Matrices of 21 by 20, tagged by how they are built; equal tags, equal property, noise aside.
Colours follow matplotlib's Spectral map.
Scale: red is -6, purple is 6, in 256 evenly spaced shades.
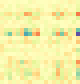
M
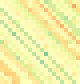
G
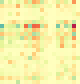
M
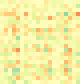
M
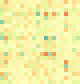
M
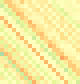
G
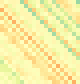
G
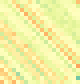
G
